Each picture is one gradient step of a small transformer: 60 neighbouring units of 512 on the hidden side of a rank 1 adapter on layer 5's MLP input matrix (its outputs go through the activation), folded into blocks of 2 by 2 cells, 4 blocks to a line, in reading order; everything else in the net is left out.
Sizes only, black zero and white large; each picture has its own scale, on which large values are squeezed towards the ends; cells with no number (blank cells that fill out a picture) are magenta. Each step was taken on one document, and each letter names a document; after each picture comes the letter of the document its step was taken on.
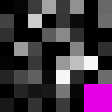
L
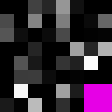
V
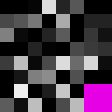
V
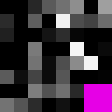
L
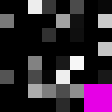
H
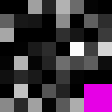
V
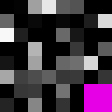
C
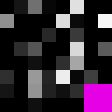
H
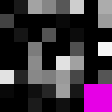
H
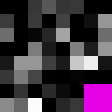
V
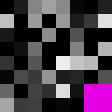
L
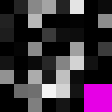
L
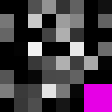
L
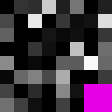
C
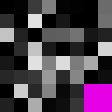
C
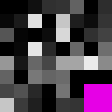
C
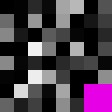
C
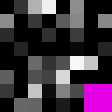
H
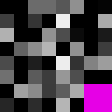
C
